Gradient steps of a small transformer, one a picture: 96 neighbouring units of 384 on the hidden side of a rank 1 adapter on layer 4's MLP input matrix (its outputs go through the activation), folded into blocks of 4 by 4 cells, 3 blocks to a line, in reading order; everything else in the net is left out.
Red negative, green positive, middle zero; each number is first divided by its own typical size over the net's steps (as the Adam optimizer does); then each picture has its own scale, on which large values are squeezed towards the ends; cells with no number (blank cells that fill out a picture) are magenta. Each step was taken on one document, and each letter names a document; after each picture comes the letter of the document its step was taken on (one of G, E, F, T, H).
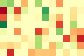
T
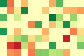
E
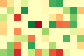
E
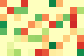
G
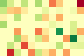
T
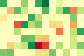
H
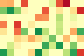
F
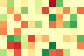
E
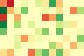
T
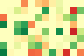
H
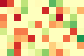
E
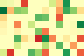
F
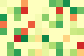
G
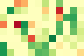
H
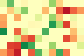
E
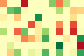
G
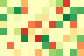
G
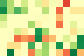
F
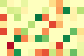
G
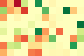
T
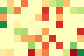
F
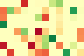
F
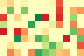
G
